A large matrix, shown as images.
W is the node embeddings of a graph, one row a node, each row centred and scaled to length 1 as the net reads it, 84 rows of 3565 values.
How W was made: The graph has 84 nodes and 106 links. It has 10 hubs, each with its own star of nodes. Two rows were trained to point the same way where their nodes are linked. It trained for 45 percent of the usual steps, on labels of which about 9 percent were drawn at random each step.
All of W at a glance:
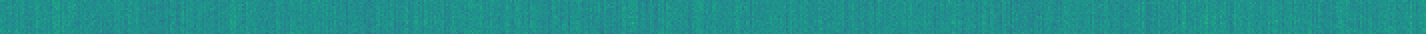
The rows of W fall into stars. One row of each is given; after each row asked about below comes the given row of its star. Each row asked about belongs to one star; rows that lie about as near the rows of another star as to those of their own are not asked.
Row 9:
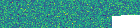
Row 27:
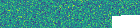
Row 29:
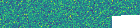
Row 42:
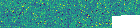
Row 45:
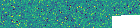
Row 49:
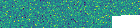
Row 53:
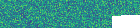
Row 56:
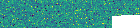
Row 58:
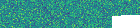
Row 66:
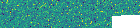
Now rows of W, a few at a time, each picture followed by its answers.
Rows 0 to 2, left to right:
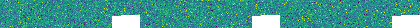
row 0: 49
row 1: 9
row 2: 49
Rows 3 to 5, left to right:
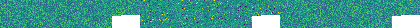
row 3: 45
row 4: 66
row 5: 58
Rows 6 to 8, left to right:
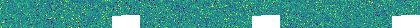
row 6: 66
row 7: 27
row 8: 56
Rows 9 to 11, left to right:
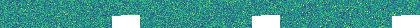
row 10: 42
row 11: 42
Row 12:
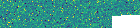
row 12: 66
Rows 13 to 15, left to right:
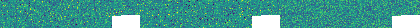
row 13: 49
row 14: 29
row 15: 42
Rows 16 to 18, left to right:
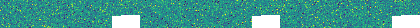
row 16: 27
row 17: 58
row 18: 27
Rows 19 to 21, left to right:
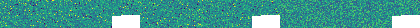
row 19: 53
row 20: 9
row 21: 27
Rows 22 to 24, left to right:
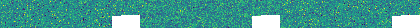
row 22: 49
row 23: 53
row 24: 49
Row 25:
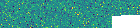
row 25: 58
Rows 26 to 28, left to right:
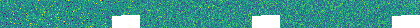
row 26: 9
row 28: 56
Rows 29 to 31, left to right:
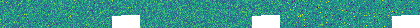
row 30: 66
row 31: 29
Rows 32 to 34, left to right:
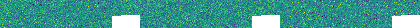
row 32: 53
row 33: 45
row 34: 49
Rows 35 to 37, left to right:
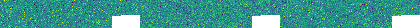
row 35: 27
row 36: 27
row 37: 45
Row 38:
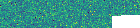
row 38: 53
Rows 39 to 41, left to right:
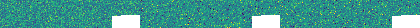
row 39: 56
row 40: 9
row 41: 42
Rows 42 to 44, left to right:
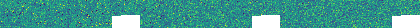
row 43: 56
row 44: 9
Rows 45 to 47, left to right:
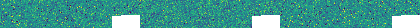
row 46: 27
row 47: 45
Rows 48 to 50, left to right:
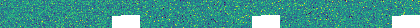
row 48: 56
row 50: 9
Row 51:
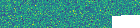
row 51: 42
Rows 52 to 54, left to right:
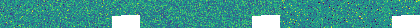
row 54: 66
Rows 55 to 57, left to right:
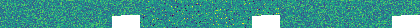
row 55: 9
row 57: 56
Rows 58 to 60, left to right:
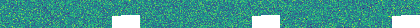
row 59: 29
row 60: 53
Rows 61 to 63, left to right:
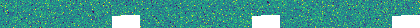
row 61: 42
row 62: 29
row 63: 49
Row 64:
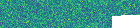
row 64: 9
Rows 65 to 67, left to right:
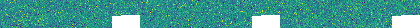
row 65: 49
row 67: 58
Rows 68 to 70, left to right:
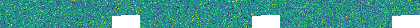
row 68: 27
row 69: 29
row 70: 49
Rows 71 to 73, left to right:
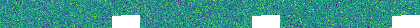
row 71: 42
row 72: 45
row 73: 53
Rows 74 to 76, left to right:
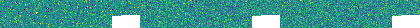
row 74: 29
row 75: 45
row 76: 42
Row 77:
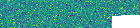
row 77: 56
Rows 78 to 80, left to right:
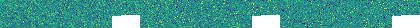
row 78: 53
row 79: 27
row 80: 58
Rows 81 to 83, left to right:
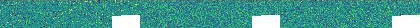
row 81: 42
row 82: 49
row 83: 29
